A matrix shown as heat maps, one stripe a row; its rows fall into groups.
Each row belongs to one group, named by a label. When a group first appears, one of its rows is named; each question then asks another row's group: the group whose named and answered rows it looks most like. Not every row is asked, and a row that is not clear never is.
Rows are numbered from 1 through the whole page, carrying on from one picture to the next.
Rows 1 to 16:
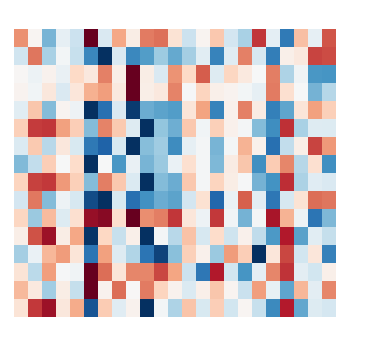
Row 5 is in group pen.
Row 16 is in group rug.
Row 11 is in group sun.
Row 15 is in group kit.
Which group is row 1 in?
kit
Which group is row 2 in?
pen
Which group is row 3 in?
sun
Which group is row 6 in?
rug
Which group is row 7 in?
pen
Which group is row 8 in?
rug
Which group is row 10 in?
pen
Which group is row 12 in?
rug
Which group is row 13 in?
rug
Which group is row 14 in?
sun
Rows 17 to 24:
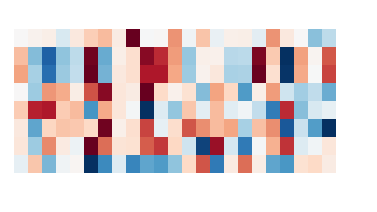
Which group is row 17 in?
sun
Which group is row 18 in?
kit
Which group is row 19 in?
kit
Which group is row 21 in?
rug
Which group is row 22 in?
sun
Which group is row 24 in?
pen
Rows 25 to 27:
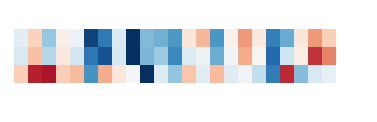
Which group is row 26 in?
pen
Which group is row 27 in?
rug
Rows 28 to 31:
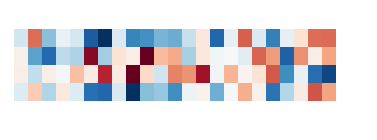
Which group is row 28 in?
pen
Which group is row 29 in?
kit
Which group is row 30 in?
sun
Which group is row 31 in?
pen
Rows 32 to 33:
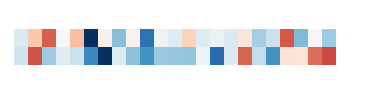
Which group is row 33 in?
pen
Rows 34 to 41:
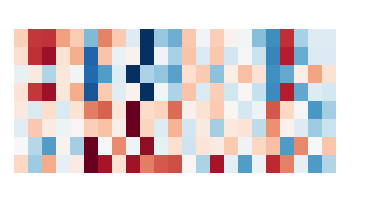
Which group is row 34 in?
rug
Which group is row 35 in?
rug
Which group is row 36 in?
pen
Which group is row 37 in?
rug
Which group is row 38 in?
sun
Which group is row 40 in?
kit
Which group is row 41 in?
sun
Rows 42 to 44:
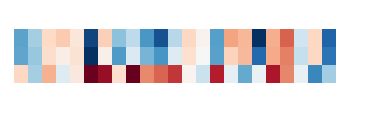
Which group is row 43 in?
rug
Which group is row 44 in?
sun
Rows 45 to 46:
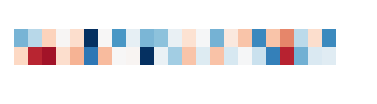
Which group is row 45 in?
rug
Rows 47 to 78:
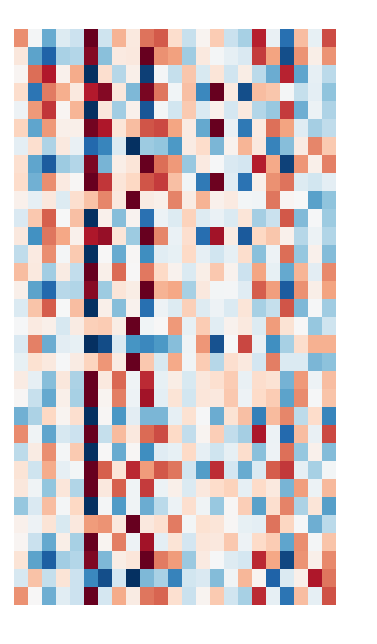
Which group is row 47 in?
kit
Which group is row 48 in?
kit
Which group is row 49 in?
rug
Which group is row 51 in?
rug
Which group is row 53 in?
pen
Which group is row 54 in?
kit
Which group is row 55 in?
sun
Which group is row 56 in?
sun
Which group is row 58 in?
sun
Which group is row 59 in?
rug
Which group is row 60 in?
kit
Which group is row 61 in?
kit
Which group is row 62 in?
rug
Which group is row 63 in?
sun
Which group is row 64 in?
pen
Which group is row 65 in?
sun
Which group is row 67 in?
kit
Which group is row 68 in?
rug
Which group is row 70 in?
rug
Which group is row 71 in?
sun
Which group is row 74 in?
sun
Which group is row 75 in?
kit
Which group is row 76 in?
kit
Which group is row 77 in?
pen
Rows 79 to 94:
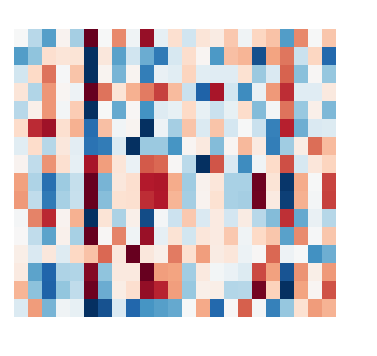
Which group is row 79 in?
kit
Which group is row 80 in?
rug
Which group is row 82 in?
sun
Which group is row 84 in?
rug
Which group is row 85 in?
pen
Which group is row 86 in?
sun
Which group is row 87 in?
kit
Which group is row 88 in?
kit
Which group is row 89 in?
rug
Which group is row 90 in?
kit
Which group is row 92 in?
kit
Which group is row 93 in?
kit
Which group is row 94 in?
pen
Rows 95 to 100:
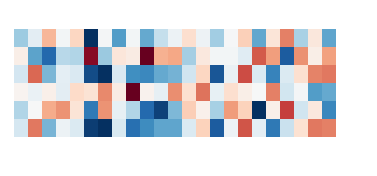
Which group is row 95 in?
rug
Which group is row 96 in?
kit
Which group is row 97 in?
pen
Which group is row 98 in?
sun
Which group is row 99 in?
rug
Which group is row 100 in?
pen
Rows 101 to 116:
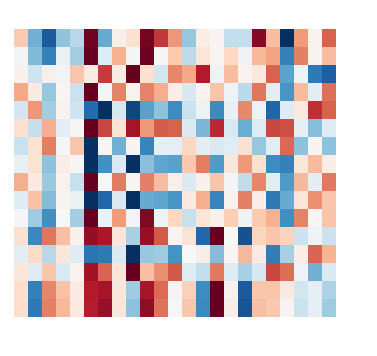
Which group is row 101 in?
kit
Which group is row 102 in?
kit
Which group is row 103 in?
sun
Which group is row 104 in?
kit
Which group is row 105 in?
pen
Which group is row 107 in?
rug
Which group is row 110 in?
pen
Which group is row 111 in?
kit
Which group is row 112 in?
sun
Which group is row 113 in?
pen
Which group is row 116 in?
sun
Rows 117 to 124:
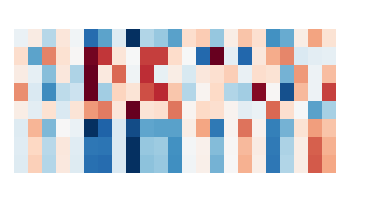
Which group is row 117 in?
pen
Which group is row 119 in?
kit
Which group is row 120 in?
kit
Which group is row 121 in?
sun
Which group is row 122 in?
pen
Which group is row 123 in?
pen
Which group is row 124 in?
pen
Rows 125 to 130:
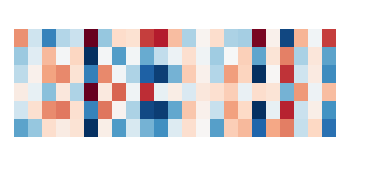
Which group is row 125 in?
kit
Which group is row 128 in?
kit
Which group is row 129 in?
rug
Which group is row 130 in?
rug
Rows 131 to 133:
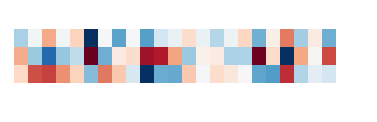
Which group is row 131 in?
rug
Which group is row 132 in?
kit
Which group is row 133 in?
rug
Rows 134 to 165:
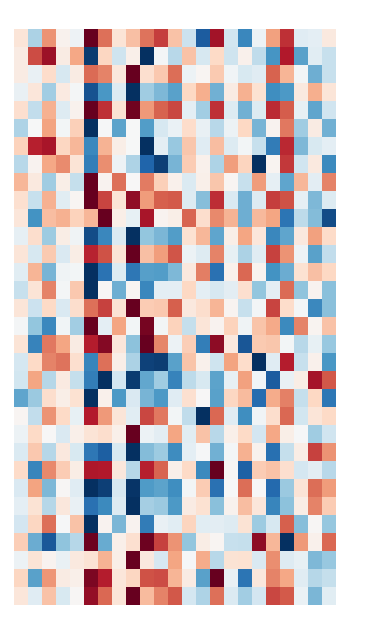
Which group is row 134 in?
sun
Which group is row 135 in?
rug
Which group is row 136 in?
sun
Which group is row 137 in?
pen
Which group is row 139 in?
rug
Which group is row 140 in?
rug
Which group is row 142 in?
kit
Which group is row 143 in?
sun
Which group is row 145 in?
pen
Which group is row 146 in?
sun
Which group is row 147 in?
pen
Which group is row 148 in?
rug
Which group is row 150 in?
kit
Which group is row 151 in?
sun
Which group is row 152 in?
rug
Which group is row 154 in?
rug
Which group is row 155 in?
sun
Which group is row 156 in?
sun
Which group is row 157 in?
pen
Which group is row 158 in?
sun
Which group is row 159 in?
pen
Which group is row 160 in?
pen
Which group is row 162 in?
kit
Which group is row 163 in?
sun
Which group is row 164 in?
sun
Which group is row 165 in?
sun
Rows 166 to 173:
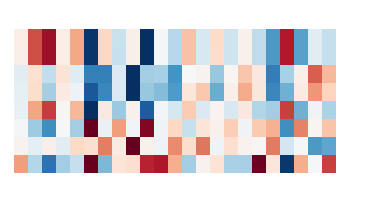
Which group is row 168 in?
pen
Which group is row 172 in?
sun
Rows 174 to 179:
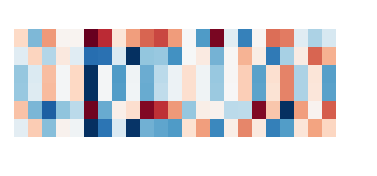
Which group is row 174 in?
sun
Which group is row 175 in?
pen
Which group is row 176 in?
rug
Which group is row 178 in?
kit
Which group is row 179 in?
pen
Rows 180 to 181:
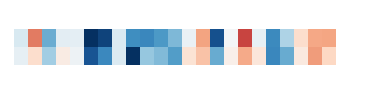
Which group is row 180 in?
pen
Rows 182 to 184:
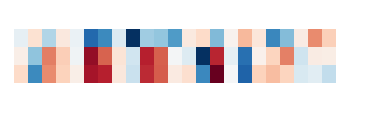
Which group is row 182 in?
pen
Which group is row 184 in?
sun
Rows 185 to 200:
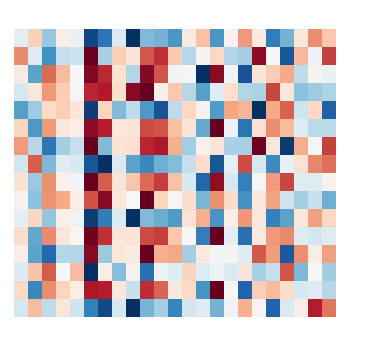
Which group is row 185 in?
pen
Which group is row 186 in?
kit
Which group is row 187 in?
sun
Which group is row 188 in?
sun
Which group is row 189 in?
rug
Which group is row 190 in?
sun
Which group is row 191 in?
kit
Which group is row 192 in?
pen
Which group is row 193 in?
sun
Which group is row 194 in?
sun
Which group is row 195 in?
pen
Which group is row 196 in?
sun
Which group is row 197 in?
kit
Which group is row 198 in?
rug
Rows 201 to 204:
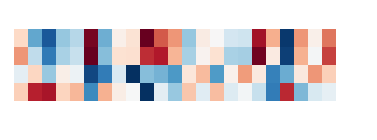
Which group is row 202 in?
kit
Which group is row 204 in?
rug
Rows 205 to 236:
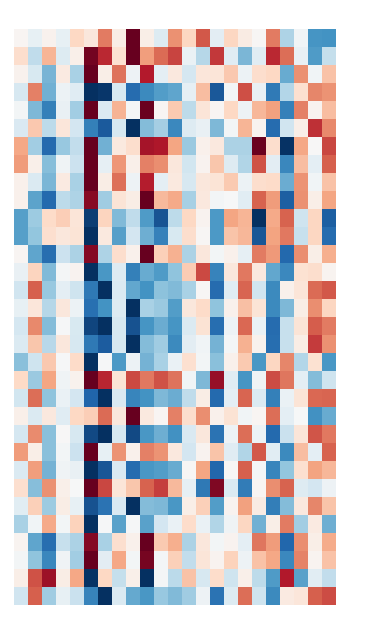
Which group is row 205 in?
sun
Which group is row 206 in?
sun
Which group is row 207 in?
kit
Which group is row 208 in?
pen
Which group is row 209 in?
kit
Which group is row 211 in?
kit
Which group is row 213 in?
kit
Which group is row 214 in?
kit
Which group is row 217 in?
kit
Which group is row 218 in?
pen
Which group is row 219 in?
pen
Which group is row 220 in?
pen
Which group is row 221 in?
pen
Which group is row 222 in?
pen
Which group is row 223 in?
rug
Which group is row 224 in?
sun
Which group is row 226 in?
sun
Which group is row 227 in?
pen
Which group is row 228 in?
kit
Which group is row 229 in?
pen
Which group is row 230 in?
sun
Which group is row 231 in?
pen
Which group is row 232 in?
rug
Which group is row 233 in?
kit
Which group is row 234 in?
kit
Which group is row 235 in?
rug
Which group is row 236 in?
pen
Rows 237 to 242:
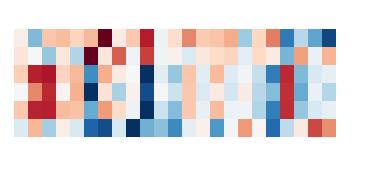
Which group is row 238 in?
kit
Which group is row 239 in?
rug
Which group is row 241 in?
rug
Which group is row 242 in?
pen
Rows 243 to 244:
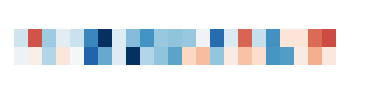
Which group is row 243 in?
pen
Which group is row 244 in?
pen
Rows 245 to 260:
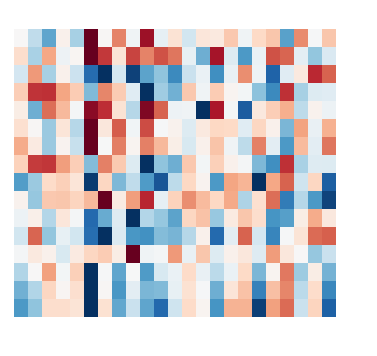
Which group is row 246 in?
sun
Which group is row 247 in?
pen
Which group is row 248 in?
rug
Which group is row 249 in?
sun
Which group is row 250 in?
kit
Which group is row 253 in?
rug
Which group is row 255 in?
pen
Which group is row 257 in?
sun
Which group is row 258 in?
rug
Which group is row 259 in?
rug
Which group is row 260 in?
rug
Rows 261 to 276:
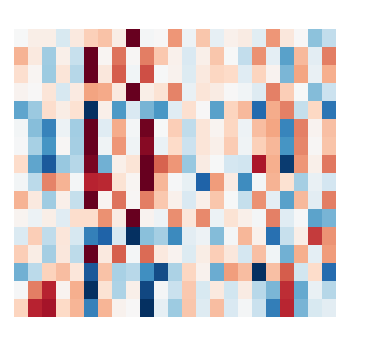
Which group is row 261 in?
sun
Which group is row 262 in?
kit
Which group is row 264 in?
sun
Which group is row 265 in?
rug
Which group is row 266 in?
kit
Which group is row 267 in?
kit
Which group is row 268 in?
kit
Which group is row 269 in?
sun
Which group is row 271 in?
sun
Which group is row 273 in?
kit
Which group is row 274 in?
rug
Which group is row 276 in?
rug
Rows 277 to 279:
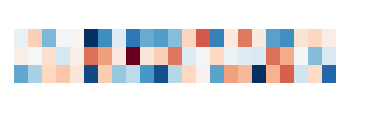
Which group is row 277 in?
pen
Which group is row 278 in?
sun
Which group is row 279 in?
rug
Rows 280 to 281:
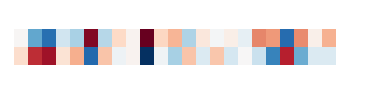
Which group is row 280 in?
kit
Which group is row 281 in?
rug
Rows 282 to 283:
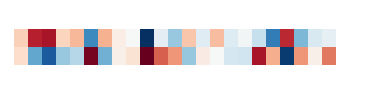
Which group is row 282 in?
rug
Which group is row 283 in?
kit
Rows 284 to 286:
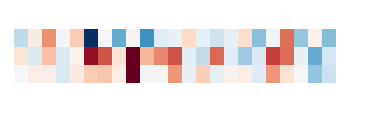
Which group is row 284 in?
rug
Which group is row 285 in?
sun
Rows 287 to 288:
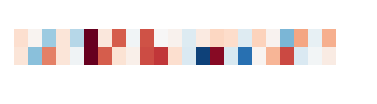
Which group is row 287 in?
kit
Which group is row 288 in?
sun
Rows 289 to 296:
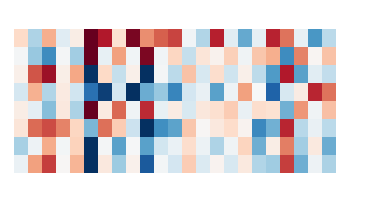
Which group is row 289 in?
sun
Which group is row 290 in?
kit
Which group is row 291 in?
rug
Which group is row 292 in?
pen
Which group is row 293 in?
kit
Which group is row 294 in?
rug
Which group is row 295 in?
rug
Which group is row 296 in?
rug
